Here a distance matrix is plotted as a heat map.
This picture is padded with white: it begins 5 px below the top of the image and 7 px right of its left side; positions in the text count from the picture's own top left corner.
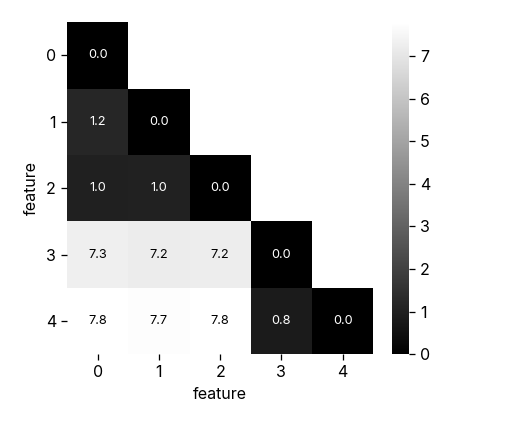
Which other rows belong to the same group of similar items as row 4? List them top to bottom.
3
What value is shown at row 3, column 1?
7.2
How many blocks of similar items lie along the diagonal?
2
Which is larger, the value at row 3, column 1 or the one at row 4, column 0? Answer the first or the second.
the second
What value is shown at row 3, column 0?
7.3
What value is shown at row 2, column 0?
1.0
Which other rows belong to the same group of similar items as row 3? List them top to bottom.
4
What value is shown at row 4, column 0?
7.8
